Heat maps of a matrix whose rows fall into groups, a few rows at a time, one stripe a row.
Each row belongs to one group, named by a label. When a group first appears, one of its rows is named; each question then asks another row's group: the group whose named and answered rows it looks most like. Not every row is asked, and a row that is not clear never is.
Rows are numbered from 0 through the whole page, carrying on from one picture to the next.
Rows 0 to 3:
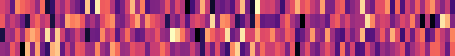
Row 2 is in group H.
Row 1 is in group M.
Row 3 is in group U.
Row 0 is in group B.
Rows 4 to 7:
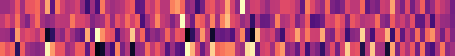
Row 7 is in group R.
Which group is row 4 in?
H
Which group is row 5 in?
M
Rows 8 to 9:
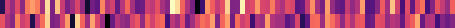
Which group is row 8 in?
H
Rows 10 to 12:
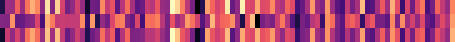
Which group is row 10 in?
H
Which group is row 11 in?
R
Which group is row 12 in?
H
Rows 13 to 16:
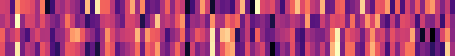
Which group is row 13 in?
B
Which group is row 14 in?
M
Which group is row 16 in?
M
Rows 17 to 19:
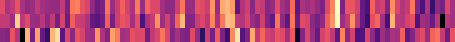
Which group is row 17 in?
M
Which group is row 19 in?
U
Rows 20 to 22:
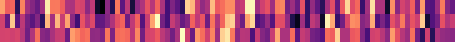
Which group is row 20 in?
R
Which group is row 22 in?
M
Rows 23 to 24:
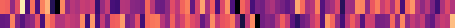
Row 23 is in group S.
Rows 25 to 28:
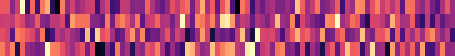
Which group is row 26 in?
M
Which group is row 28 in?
R
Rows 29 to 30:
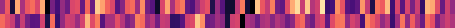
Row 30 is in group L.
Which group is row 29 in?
B
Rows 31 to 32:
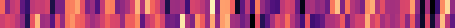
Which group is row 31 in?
M
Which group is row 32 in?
M
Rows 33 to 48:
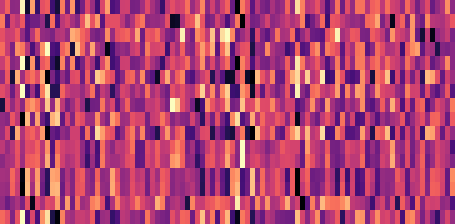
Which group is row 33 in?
S
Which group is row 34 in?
L
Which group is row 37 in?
S
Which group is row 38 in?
B
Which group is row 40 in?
H
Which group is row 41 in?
U
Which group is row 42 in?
B
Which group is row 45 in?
U
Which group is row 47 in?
U
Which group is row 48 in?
S
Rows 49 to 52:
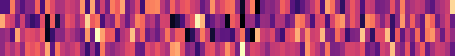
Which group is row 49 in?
R
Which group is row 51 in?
B
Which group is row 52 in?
H
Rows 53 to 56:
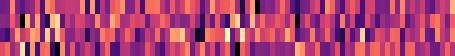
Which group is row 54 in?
U
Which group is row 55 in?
H
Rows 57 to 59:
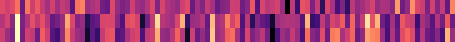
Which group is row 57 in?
U
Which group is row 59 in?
M
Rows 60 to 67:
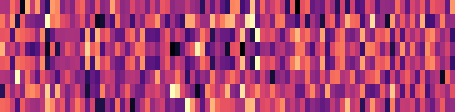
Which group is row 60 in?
U
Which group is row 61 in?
R
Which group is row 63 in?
L
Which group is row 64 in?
B
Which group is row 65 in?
M
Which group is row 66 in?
H
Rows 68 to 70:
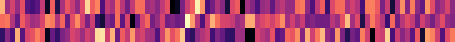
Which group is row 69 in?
R
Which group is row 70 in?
B
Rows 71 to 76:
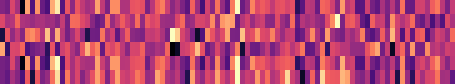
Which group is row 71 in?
U
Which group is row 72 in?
M
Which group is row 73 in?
H
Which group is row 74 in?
L
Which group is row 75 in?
U
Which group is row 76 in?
U
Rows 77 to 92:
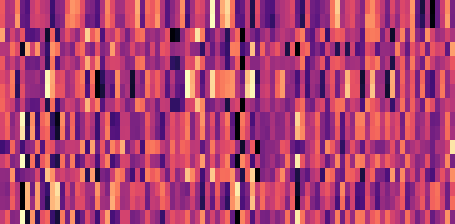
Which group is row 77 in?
M
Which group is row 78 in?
M
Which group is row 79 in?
L
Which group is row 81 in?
L
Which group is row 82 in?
R
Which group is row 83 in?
R
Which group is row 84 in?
L
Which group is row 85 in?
S
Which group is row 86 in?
S
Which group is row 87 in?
R
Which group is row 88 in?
S
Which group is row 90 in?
U
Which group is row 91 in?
U
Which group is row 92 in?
S
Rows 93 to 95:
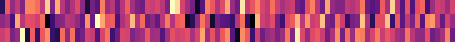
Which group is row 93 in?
H
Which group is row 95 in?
S
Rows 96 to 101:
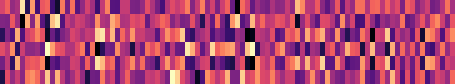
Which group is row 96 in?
S
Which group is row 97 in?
U
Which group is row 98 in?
B
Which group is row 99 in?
R
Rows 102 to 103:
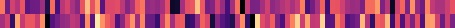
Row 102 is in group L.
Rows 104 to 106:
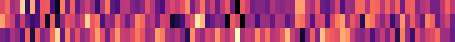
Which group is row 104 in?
S
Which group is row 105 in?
L
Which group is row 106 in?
U
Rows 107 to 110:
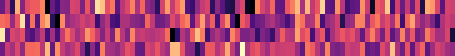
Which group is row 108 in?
S
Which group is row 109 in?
L
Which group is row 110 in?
H
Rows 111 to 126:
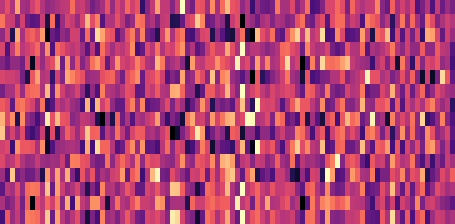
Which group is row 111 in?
M
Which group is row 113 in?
B
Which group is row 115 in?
U
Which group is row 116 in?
M
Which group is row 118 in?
B
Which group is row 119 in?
R
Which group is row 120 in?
L
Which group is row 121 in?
B
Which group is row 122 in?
M
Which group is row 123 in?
R
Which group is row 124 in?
H
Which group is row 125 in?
U
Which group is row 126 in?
H
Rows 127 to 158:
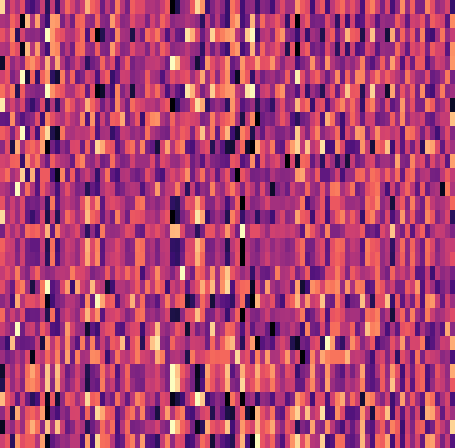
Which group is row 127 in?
L
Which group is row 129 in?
R
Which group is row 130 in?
U
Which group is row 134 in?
L
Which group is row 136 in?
S
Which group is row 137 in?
B
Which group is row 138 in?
U
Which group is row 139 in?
S
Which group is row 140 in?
M
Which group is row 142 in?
L
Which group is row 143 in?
H
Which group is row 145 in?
L
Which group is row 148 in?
B
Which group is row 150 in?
M
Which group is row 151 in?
R
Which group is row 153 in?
H
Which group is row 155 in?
L
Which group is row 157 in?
H
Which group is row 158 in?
B
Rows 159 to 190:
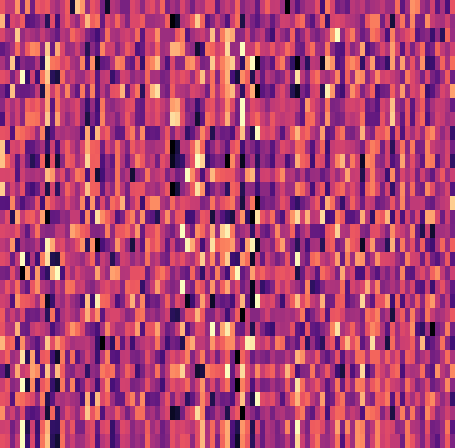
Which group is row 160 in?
L
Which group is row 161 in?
M
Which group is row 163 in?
R
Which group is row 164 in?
S
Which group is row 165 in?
R
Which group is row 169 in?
L
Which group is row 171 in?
R
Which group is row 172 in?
L
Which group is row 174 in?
B
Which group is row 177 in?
S
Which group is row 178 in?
U
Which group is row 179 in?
M
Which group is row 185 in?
H
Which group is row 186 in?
S
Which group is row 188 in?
L
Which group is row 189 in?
S
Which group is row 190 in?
S
